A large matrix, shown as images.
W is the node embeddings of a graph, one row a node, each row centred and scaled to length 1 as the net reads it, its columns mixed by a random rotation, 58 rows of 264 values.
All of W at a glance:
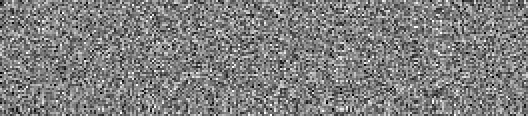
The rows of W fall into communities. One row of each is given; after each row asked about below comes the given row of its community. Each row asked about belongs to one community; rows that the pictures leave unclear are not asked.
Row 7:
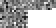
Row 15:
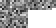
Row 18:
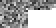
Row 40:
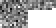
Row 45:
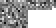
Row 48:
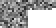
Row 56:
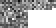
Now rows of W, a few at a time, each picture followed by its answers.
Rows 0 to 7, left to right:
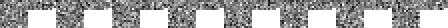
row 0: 56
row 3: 18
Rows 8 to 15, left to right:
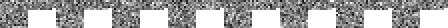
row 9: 48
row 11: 56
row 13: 48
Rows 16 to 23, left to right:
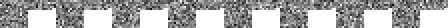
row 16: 56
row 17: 7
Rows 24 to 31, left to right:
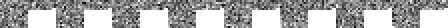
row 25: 18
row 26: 7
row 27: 56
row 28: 18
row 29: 40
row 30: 7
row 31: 48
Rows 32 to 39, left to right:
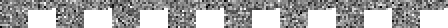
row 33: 45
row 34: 40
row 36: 15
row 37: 15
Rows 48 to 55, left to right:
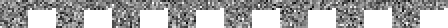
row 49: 18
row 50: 56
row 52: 48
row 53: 40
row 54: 40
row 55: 40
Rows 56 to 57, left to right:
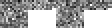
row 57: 18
